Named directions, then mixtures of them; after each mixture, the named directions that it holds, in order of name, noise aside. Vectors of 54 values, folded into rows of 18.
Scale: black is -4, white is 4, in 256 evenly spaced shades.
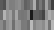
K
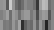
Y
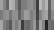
Y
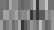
K, Y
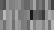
K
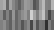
K, Y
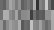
K, Y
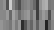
Y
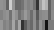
Y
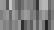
Y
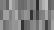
K, Y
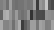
K, Y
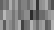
K, Y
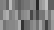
K, Y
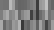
K, Y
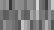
K, Y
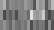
K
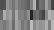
K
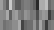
Y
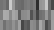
K, Y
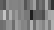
K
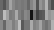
K, Y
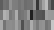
K, Y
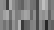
Y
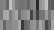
K, Y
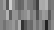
Y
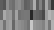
K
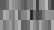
K, Y
